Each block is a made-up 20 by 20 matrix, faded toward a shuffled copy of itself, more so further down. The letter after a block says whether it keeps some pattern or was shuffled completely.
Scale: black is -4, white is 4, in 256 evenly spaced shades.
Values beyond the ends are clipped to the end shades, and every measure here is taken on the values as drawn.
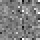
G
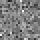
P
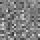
G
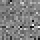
G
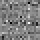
G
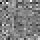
G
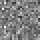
G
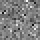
P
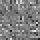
G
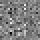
G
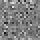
G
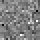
P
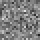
P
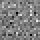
G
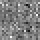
G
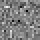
G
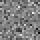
P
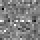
G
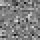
G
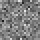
G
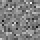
P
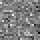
G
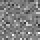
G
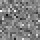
P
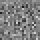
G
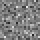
P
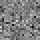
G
